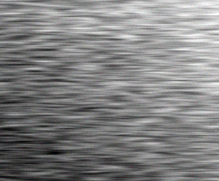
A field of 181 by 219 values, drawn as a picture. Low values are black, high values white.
Grain: streaks across. Slope: up to the top right. Ninth with the lowest average: bottom left. Ninth with the highest average: top right. Mirror symmetry: none.
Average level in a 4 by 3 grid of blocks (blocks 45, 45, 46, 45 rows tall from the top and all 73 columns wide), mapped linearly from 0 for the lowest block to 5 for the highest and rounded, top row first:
345
234
123
012
